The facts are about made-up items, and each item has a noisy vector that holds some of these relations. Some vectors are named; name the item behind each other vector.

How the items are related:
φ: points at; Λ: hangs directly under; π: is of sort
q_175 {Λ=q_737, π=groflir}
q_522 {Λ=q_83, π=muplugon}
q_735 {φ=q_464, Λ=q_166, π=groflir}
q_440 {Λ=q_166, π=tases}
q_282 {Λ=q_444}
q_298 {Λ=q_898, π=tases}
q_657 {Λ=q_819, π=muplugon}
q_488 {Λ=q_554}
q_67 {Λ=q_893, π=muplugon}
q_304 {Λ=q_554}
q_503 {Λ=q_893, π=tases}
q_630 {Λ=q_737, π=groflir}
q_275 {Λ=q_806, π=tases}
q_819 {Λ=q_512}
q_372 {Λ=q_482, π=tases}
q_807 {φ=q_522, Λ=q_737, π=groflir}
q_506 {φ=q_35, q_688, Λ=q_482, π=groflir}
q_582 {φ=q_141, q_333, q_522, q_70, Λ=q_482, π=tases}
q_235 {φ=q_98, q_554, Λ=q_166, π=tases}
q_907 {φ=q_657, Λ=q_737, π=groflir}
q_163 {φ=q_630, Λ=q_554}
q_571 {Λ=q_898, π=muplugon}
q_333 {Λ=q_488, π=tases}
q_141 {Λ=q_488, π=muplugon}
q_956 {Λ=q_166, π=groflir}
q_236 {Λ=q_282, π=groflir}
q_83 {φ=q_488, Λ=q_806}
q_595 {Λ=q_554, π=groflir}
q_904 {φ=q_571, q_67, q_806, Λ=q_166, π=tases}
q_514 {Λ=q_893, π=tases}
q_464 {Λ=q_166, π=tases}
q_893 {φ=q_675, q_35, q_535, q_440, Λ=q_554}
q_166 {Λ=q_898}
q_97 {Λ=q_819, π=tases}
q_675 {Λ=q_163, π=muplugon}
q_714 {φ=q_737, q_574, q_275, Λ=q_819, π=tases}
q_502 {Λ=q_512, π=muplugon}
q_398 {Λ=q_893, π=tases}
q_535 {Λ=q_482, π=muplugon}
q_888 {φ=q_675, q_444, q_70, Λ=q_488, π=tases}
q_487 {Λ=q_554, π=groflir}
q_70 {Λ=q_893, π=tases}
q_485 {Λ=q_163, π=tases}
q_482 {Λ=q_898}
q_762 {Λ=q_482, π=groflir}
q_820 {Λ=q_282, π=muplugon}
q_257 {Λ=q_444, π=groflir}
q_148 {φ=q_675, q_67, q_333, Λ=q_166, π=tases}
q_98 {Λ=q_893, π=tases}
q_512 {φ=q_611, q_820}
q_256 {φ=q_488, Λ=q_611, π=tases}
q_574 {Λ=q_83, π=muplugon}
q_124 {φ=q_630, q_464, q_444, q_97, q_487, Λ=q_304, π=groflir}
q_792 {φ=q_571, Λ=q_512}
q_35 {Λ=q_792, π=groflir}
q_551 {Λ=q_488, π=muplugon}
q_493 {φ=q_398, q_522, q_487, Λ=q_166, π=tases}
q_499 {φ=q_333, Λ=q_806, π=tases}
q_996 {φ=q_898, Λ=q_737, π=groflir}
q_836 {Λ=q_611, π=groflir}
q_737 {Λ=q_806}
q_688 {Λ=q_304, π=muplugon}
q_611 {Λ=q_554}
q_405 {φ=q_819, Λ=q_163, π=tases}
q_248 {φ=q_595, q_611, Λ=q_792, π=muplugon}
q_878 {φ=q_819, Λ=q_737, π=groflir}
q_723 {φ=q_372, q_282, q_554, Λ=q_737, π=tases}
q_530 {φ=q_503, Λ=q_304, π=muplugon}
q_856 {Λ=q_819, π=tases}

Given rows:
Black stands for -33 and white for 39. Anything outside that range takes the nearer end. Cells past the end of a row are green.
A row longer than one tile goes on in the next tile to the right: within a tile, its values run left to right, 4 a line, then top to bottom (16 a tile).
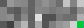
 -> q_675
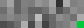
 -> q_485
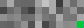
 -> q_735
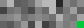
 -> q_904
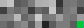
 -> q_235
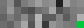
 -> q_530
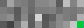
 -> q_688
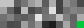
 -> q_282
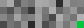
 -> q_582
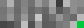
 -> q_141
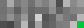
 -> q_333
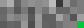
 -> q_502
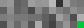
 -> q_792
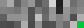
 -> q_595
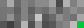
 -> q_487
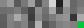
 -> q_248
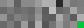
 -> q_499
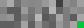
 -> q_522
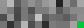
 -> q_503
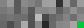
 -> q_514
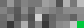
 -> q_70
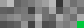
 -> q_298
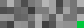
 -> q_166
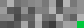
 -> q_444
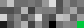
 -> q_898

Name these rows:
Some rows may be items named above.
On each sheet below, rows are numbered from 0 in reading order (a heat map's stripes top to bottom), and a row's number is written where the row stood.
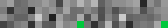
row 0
q_482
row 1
q_503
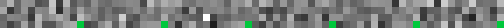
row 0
q_820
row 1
q_304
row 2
q_98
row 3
q_819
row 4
q_163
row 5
q_657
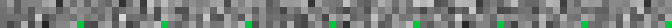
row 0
q_514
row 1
q_611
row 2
q_630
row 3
q_792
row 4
q_440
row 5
q_235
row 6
q_956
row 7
q_175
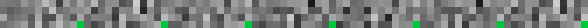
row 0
q_807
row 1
q_820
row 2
q_806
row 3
q_405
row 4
q_482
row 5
q_530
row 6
q_820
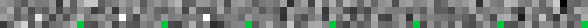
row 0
q_488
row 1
q_372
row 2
q_554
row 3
q_512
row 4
q_819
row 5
q_792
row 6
q_737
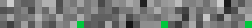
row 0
q_464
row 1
q_893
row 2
q_275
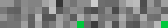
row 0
q_175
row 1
q_464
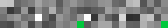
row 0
q_372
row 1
q_996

